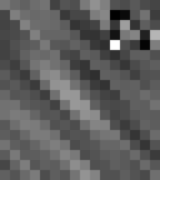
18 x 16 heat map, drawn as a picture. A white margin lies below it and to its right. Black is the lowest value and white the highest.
Mirror symmetry: none. Roughest part: top right. Odd patch: rougher, in the top right.
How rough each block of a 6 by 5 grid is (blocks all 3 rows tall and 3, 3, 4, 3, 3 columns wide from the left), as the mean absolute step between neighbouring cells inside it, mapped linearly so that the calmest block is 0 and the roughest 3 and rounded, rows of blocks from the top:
10121
00032
01100
00100
00011
10101
